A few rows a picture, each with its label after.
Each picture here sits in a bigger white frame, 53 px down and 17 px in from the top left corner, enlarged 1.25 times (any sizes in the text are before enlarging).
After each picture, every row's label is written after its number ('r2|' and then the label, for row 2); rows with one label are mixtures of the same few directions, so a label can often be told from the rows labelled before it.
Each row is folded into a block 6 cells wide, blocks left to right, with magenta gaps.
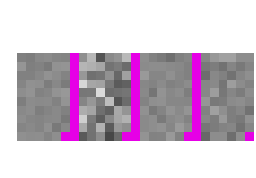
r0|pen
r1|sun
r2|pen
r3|pen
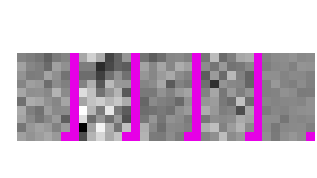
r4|pen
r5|pen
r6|pen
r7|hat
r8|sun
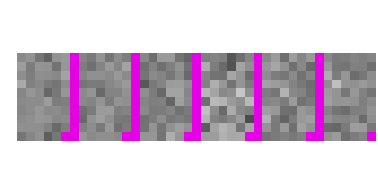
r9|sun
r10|sun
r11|sun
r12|pen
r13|sun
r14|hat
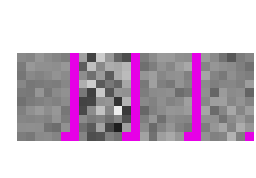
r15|hat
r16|hat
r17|sun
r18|pen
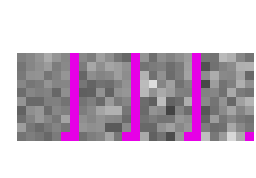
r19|pen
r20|hat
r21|hat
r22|sun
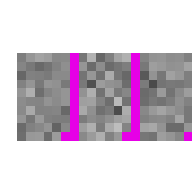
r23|pen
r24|hat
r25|hat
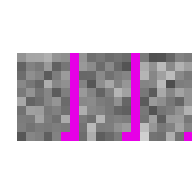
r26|pen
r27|sun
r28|pen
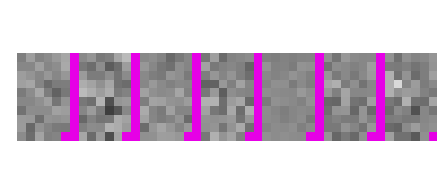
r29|sun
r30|hat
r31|pen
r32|hat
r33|pen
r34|hat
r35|hat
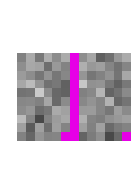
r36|sun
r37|sun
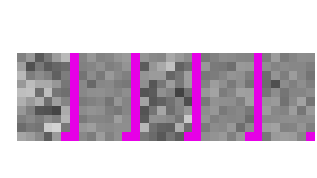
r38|hat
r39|hat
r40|pen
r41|pen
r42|hat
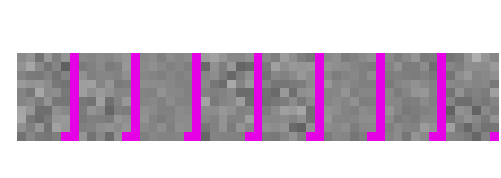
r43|sun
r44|hat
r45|sun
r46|pen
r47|hat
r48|sun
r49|sun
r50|pen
